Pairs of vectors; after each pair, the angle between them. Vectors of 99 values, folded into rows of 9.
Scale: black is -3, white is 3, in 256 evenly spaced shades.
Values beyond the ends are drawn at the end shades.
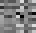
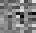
nearly parallel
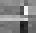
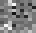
orthogonal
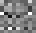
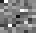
orthogonal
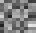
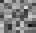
nearly opposite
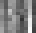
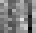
nearly opposite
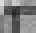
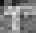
nearly opposite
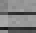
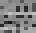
partly opposed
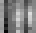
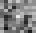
partly aligned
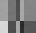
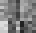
nearly parallel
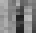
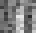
nearly opposite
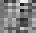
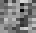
nearly parallel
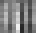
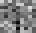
partly opposed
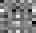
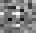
orthogonal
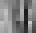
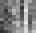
nearly opposite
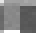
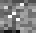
partly opposed
